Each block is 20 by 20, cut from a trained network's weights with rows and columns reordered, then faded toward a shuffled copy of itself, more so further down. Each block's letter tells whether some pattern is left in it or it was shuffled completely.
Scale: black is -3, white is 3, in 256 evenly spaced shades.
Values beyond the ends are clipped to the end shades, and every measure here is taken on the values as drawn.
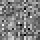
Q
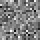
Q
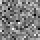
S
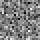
S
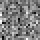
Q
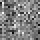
Q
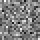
S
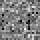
Q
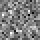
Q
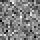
S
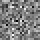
Q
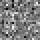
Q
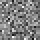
S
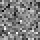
S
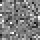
S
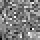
Q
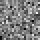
S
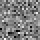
S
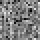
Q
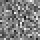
S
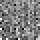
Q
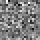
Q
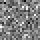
S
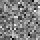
S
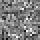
Q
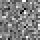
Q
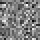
Q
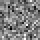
S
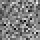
S
